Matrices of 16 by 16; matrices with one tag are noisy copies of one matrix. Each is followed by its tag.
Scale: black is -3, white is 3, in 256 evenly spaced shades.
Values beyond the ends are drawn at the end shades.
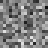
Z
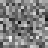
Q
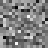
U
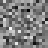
U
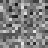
Z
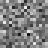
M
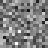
U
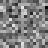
Z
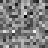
Z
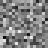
U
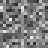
Z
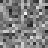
Z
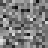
U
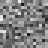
M
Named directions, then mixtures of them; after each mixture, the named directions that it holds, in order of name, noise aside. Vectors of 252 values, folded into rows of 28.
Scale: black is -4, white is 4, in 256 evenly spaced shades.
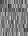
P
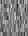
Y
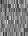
P, Y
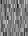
P, Y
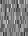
P, Y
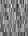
Y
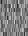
P, Y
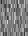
P, Y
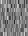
P, Y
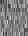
P, Y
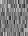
P, Y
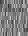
P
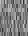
P, Y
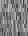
P, Y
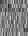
P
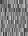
P, Y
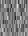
Y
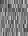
P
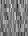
Y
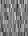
Y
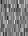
P, Y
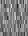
Y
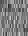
P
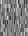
P, Y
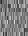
P, Y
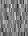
Y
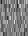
P, Y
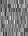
P, Y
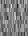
Y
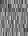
P
